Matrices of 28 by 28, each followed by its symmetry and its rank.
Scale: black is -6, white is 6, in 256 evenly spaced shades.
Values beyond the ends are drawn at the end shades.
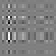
neither, rank one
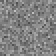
neither, full rank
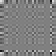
symmetric, rank one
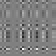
neither, rank one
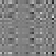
neither, rank two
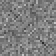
symmetric, full rank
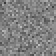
neither, full rank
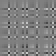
symmetric, rank one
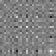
symmetric, rank three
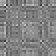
symmetric, rank three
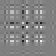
symmetric, rank one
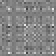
symmetric, rank three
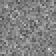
symmetric, full rank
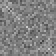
symmetric, full rank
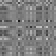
neither, rank two
